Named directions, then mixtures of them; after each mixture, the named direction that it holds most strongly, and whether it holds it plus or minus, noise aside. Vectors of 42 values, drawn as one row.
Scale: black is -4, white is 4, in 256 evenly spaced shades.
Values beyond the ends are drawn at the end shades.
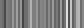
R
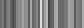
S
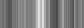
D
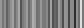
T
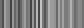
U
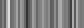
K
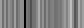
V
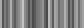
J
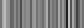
R, minus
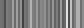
R, plus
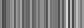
R, plus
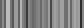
T, minus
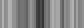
D, minus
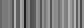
T, minus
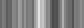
D, plus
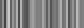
K, plus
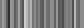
K, minus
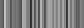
U, plus
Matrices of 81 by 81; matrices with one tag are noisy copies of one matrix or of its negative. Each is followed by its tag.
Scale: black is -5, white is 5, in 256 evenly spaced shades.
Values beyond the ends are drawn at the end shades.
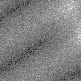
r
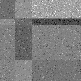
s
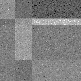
s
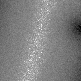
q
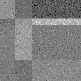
s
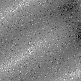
r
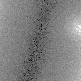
q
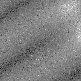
r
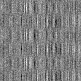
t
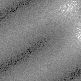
r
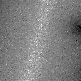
q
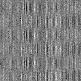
t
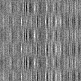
t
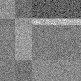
s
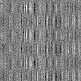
t
